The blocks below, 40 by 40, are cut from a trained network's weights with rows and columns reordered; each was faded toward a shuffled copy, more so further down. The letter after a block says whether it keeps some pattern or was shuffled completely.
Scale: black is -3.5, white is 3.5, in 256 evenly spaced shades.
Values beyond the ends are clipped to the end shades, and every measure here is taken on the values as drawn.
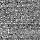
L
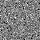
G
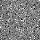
L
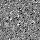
L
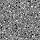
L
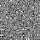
L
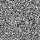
G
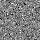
G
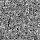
G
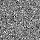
G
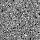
G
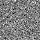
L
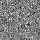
L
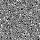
G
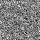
G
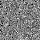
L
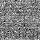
L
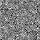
L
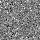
G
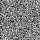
G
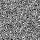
G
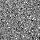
G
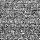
L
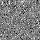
L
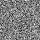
G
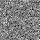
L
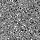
G
